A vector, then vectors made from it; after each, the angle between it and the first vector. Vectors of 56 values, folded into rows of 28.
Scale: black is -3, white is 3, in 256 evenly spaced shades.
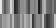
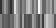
nearly opposite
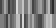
partly opposed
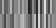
orthogonal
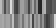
nearly parallel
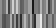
orthogonal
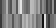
orthogonal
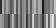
partly opposed
